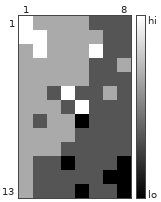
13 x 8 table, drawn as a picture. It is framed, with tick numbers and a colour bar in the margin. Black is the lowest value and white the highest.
The field climbs toward the top left. In the centre lies a patch that is rougher than the rest. The top middle is the smoothest part. Neither half mirrors the other. Values change most from cell to cell in the centre.
